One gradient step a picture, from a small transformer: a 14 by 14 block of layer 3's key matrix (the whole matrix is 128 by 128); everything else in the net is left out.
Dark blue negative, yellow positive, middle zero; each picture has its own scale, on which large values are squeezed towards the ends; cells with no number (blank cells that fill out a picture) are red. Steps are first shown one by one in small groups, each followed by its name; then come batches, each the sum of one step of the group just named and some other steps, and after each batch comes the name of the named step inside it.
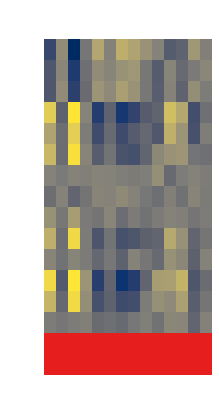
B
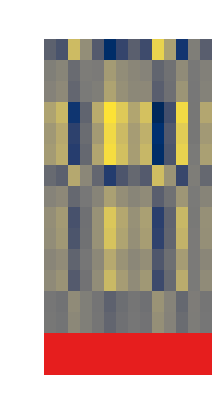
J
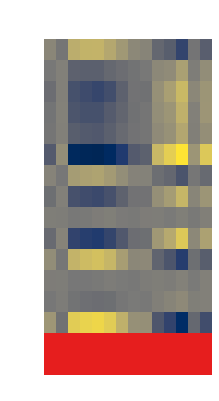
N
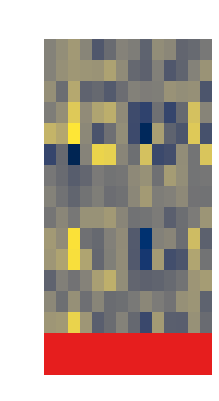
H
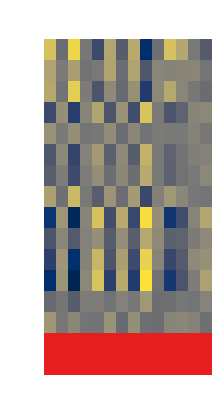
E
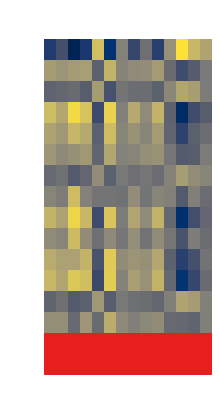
H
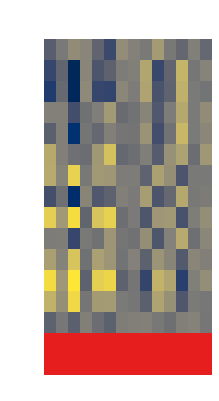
B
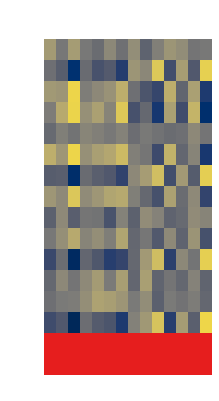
E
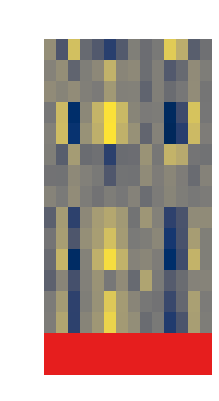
E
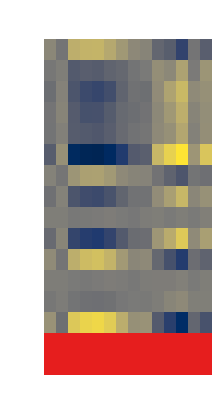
N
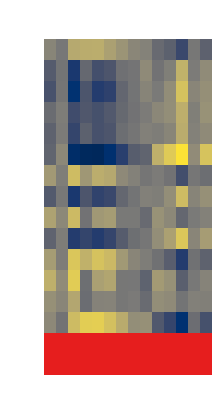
N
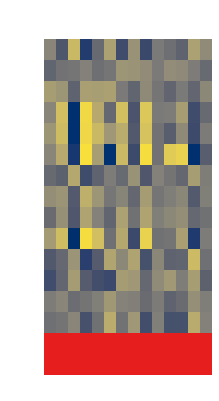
E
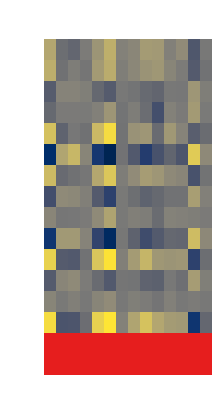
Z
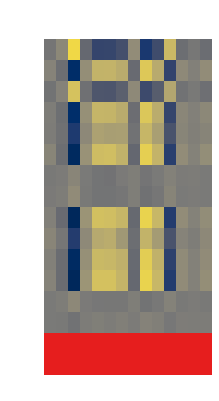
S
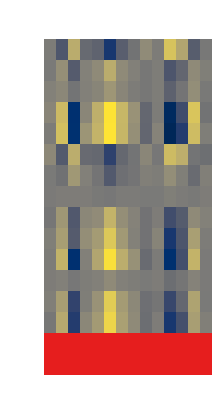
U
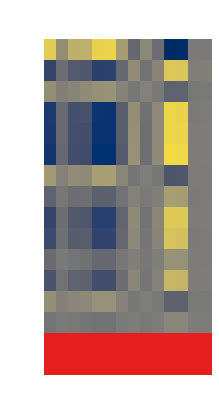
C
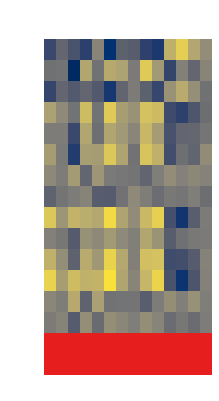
S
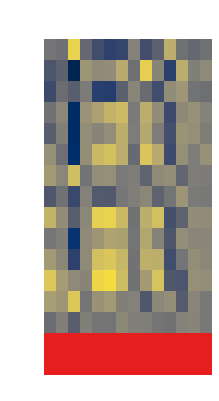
S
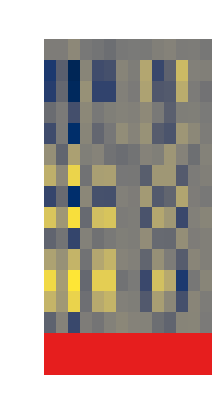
U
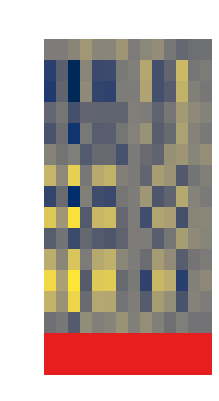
Z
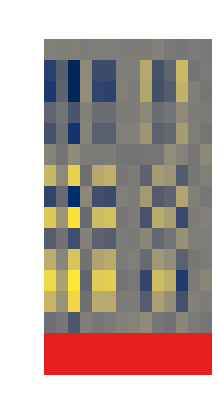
Z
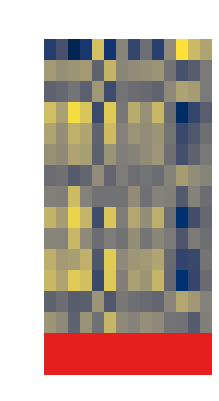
Z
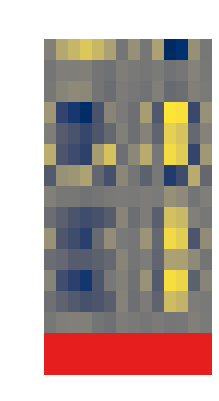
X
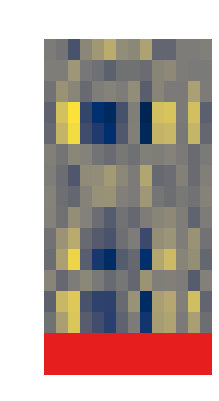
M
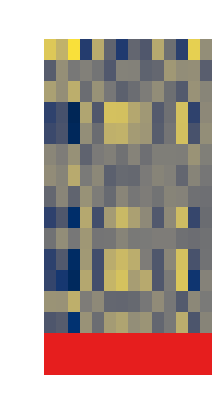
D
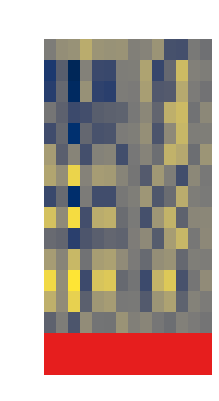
X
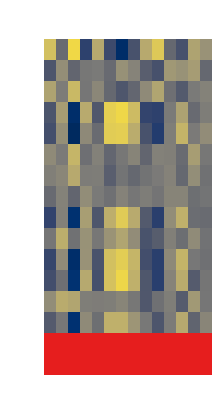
D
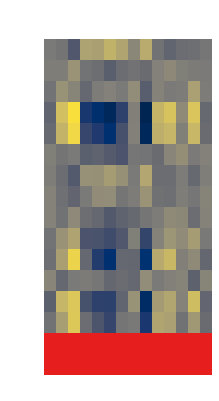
M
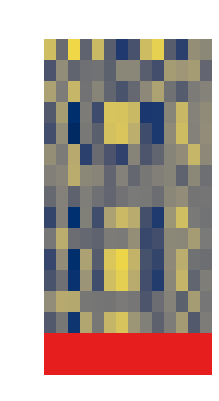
D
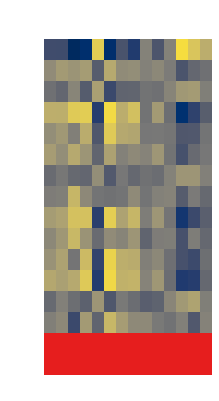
D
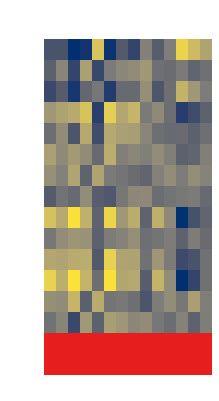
D
